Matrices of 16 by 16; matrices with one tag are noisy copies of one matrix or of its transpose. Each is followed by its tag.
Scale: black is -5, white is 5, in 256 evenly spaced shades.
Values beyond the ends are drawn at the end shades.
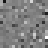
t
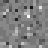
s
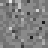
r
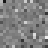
t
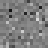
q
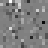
r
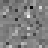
s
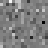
r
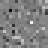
q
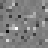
s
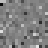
t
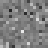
q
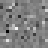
s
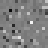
q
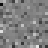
t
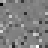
t
